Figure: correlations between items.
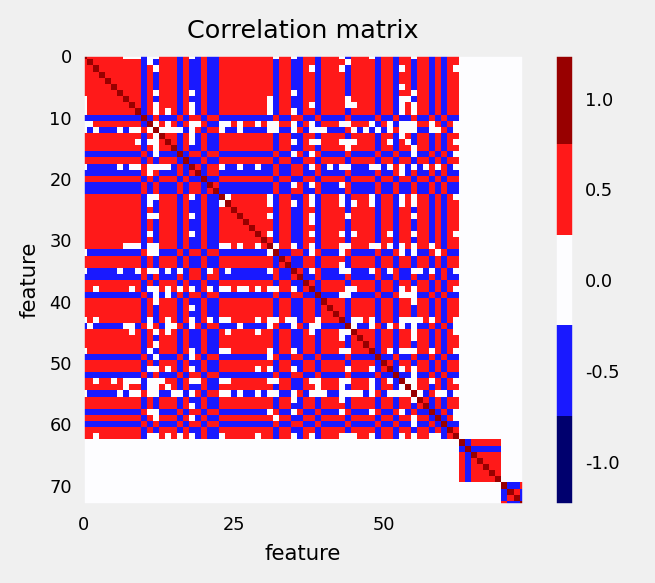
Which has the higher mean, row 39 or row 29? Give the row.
29
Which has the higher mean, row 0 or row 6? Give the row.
6
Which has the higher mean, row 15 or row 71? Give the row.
15
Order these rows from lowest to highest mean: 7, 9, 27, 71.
71, 7, 27, 9
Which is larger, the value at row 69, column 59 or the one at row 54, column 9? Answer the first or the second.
the second
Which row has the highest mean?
6
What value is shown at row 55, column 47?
-0.5
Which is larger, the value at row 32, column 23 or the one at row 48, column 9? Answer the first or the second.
the second
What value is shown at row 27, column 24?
0.5
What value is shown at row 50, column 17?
0.5
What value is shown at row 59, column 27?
0.5
